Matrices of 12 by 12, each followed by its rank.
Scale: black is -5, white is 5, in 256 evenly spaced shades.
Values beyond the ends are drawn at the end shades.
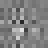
two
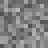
full rank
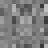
two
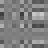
one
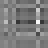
one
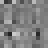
two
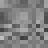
two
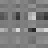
one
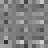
two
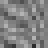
two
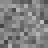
full rank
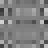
one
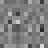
two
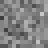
full rank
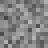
full rank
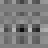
one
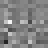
two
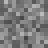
full rank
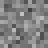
full rank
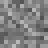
full rank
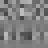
two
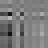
one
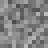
full rank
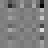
one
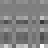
one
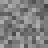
full rank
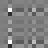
one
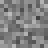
full rank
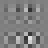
one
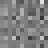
two
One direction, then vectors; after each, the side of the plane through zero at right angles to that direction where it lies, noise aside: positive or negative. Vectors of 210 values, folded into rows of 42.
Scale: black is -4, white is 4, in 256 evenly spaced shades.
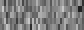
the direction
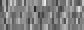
negative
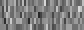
negative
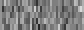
negative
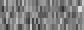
negative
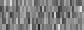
negative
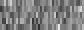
negative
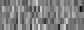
positive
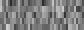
positive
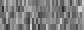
negative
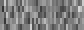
negative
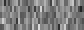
positive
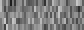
positive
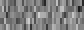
positive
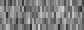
positive
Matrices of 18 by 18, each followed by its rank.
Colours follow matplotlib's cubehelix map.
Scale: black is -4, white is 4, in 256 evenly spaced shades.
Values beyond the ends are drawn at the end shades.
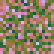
full rank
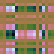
one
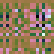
two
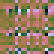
two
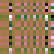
one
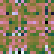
three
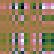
one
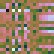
three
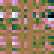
two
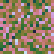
full rank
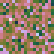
full rank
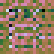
three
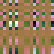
one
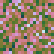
full rank
